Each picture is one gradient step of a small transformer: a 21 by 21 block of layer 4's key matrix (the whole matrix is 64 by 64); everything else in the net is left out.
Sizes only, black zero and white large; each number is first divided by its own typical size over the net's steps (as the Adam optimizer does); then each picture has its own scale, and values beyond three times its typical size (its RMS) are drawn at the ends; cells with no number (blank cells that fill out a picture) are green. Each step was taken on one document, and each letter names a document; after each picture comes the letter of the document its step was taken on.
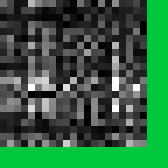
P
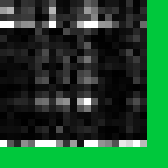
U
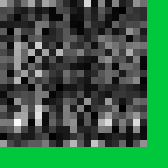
P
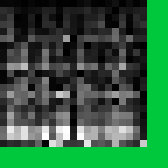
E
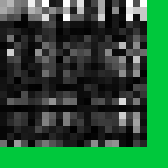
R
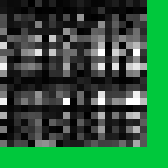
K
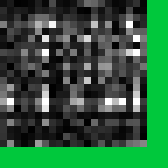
U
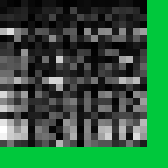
E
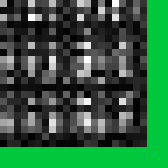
R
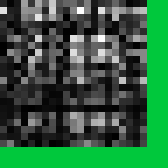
R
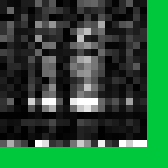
U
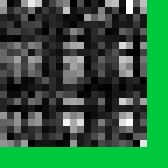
R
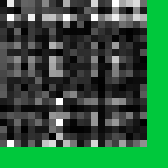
R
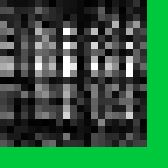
K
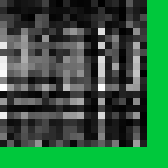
K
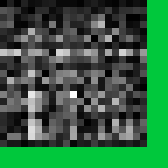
E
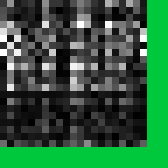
K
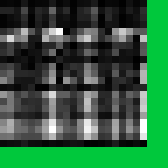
E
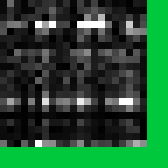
U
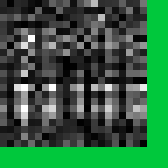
P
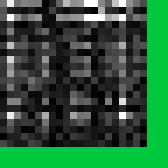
R
